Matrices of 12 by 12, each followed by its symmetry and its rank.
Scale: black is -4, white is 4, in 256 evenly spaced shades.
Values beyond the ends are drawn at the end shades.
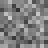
antisymmetric, full rank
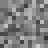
antisymmetric, full rank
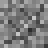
symmetric, full rank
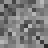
symmetric, full rank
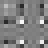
symmetric, rank one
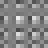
symmetric, rank one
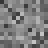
symmetric, full rank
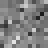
antisymmetric, full rank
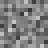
antisymmetric, full rank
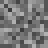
symmetric, full rank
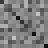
symmetric, full rank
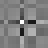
symmetric, rank one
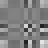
symmetric, rank one
